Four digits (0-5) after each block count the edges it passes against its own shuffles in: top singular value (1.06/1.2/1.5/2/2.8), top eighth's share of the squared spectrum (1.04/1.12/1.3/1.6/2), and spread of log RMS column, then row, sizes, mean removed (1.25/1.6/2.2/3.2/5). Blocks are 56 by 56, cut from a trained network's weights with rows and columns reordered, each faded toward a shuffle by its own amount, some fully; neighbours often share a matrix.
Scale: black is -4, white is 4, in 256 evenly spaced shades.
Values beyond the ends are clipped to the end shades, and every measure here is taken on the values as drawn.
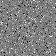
0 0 0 0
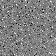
0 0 0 0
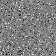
2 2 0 1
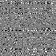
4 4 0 3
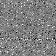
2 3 0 2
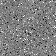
0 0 0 0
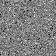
0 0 0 0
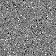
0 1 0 0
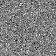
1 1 1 0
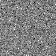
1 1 0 0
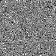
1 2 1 0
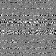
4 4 0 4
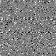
3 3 0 2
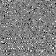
3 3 1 2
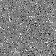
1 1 0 0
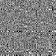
4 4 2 2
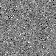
1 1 0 0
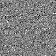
3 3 1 1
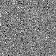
2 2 1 1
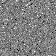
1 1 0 0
